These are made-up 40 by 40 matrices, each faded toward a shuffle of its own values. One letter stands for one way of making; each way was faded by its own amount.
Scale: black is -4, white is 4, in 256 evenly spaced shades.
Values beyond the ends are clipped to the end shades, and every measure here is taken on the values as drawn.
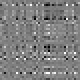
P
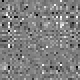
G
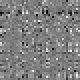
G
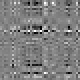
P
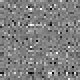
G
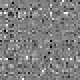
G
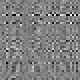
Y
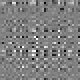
P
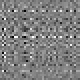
Y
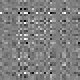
P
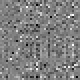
G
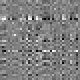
Y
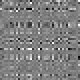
P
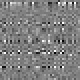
Y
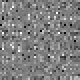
G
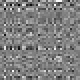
Y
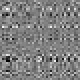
Y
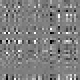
P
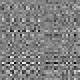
Y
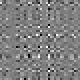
P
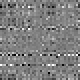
Y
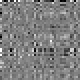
Y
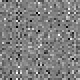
G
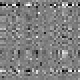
Y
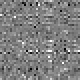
G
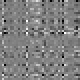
P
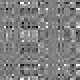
P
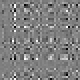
P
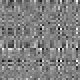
Y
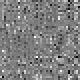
G
